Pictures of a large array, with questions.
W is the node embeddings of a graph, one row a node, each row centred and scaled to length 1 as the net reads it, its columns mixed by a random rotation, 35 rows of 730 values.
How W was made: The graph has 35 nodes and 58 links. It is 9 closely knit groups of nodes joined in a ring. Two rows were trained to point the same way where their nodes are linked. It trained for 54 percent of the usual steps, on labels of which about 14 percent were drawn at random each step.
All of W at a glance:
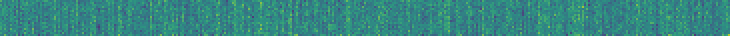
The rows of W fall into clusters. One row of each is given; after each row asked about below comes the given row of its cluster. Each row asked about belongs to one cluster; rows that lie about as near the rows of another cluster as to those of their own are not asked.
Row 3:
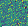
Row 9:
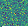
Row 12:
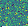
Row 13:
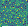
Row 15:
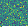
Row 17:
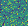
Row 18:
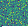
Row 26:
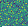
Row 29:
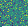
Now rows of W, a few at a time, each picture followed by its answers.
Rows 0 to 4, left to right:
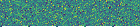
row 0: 18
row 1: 12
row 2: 12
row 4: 18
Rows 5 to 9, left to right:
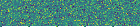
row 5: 3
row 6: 13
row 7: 15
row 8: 17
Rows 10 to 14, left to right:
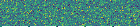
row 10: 29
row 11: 13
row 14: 13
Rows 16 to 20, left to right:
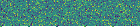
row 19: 15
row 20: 15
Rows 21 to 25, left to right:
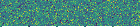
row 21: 13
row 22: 12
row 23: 26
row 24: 9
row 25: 29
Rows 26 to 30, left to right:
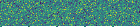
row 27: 29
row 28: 9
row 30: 3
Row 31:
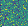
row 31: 17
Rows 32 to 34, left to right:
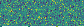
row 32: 26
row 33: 9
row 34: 15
